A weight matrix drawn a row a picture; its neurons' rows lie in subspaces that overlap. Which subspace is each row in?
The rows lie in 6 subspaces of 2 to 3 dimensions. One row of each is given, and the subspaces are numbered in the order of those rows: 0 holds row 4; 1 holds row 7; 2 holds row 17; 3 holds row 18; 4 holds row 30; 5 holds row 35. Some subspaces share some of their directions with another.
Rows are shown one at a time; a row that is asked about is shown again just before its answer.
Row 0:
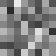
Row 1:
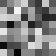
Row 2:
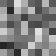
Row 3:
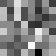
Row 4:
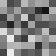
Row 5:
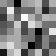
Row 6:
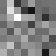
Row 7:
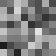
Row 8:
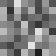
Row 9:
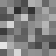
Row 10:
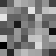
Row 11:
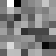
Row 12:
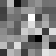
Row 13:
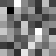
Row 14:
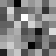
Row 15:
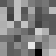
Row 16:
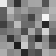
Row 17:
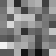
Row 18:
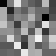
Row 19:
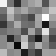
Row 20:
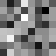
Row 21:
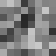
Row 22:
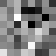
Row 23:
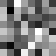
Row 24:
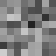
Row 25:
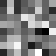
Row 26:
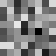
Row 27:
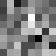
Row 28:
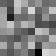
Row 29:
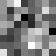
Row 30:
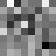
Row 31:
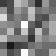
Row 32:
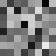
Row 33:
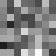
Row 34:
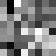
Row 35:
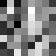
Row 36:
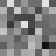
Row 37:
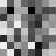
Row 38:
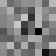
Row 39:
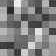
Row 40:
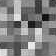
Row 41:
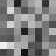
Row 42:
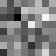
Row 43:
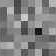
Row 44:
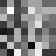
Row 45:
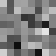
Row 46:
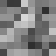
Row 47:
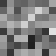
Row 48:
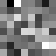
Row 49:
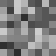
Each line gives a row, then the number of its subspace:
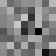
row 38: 5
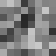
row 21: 0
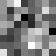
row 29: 0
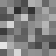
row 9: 1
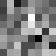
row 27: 5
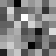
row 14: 0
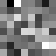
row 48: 4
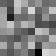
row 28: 2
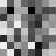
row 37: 5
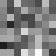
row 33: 2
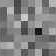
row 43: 5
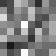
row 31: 0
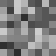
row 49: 1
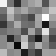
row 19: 3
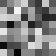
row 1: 1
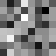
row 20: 0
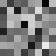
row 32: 4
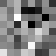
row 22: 1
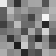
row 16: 3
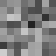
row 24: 2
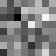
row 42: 1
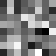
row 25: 3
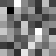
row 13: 3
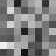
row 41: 2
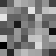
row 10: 5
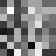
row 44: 5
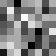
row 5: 0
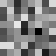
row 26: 5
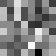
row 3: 2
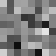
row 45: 3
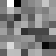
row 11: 4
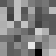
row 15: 2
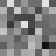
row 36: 4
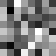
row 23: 4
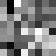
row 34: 4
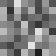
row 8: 2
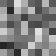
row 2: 1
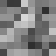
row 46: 0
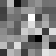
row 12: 5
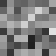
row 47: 0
